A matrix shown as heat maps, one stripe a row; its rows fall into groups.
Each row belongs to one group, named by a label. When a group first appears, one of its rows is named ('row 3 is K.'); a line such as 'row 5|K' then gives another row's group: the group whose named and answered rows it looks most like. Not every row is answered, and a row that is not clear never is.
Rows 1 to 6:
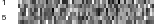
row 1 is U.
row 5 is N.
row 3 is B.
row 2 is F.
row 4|B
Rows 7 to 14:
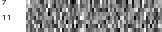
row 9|B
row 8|U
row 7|U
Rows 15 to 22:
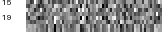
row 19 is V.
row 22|U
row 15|B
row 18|F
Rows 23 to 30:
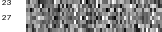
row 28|N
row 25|B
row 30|F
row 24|N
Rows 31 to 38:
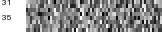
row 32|U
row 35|F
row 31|U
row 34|V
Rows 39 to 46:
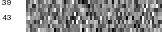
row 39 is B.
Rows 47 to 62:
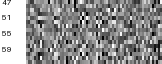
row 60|V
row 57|N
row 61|N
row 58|V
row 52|V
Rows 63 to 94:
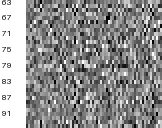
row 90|U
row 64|N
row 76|N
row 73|N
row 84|F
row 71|U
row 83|U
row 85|B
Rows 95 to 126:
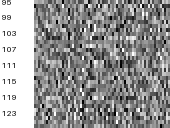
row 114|B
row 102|N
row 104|V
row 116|F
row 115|F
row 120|F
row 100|F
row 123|B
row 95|U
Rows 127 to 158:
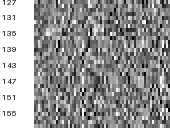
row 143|F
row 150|F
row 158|N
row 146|N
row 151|U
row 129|B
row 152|N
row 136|V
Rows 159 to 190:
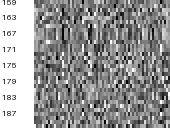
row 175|V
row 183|F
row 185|V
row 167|U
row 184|N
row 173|U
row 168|U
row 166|U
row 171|N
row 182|F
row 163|B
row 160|B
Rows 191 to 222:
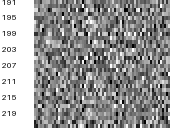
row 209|F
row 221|B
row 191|F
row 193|U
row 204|V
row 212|N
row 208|B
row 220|F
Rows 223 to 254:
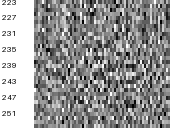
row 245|U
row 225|V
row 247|N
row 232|N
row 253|U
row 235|V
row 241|V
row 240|B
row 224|N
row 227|N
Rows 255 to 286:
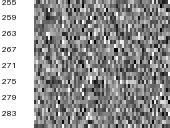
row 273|F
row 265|V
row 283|F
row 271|F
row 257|N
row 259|V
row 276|N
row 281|U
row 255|F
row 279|F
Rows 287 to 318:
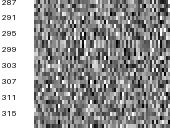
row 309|B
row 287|F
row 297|N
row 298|N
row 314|B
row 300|U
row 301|N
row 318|V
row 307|V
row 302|F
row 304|F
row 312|V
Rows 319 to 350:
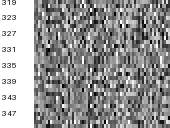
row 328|F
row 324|V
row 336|V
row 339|V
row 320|N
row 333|N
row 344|U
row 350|V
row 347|B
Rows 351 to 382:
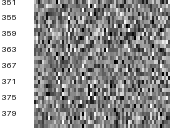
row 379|N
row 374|V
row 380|N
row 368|U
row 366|B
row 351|F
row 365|U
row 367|N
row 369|F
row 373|U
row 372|V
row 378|B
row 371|F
